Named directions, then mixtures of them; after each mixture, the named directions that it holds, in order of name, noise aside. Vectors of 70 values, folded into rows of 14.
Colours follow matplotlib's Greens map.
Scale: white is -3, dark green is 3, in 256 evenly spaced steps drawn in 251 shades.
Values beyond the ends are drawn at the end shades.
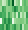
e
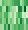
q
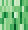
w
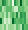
e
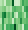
e, w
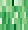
e, w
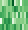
e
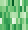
e, q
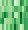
w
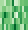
e, w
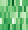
e, q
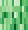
w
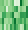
q, w
